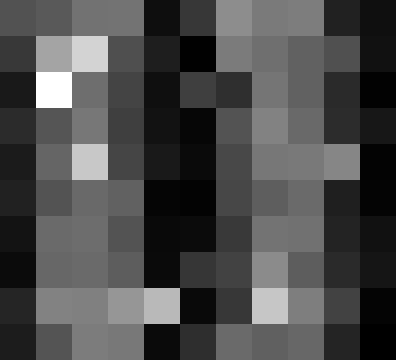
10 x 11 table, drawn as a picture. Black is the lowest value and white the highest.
No seam splits the table. The ninth with the highest average is the top left. Upright stripes repeat 2 times across the table. Overall the values sit about 30% of the way up the scale. The centre is the smoothest part.
